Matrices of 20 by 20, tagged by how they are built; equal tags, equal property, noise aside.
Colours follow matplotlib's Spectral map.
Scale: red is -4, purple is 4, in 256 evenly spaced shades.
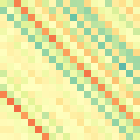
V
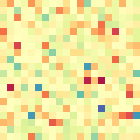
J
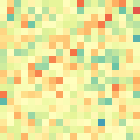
J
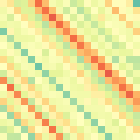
V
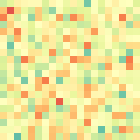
J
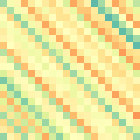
V
